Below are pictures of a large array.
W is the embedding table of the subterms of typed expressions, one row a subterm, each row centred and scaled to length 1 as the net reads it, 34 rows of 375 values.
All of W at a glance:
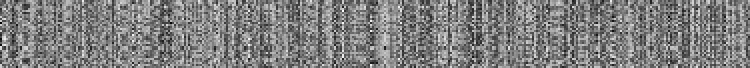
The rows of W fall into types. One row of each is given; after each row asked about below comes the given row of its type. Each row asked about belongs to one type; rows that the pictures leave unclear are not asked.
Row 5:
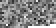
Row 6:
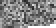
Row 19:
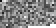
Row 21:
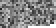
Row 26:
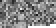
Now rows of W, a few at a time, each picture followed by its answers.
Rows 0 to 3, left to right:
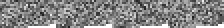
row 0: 6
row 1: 5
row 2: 6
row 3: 21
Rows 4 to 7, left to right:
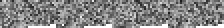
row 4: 21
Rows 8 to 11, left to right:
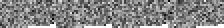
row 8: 21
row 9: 21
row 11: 26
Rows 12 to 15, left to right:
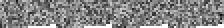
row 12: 19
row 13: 21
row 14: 5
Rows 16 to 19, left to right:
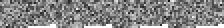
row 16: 6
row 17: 26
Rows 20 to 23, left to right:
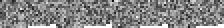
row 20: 26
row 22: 19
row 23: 5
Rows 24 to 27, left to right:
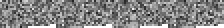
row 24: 5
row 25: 19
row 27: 19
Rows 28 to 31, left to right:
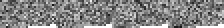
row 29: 21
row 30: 6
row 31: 19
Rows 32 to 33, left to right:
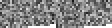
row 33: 19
